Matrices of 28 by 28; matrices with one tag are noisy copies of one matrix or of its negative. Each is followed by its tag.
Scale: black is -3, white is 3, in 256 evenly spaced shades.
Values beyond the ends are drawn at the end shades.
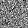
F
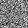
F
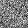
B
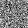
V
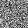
V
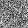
B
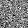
V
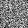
V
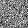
B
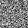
F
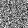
V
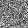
B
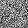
B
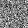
V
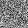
B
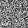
F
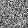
B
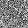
B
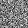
F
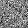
B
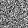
F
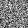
V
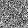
B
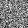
V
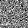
F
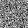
V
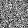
V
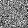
B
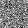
V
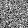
V
